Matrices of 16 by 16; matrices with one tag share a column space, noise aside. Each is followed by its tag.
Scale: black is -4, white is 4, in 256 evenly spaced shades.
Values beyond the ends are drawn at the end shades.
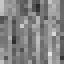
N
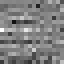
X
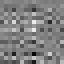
X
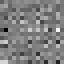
X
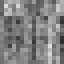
N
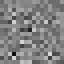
X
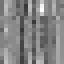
N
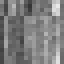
N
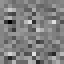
X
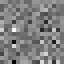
X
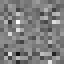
X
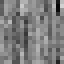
N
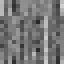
N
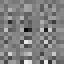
X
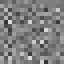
X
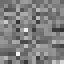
X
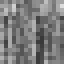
N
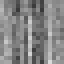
N
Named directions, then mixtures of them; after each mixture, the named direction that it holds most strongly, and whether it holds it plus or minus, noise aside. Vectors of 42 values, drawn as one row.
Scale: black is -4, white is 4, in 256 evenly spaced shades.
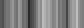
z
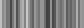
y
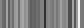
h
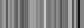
h, minus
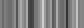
z, plus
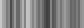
y, plus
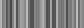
y, plus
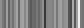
h, plus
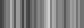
y, minus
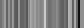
h, minus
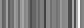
h, plus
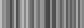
y, plus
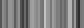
h, minus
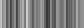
y, plus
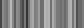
y, minus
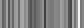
h, plus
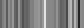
h, minus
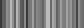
y, minus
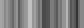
z, minus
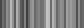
y, minus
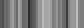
z, plus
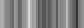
z, minus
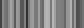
y, minus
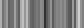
h, plus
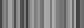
y, minus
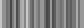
y, plus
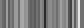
h, plus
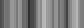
z, plus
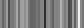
h, plus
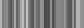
y, plus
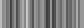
y, plus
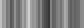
z, minus
